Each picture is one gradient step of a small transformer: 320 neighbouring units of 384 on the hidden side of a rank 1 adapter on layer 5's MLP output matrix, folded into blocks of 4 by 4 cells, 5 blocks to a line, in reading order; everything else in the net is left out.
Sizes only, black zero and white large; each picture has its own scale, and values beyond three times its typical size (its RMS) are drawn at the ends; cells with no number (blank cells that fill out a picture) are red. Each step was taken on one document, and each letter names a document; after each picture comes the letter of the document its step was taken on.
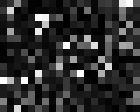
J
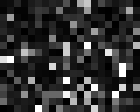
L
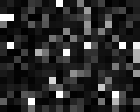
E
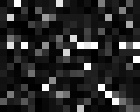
E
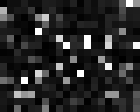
J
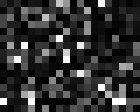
E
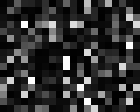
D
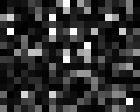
L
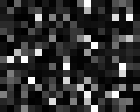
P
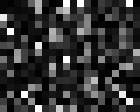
L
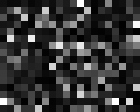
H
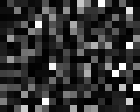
D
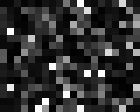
H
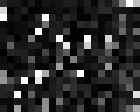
J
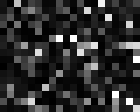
E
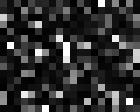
E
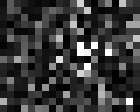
H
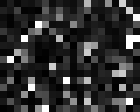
D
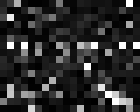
E
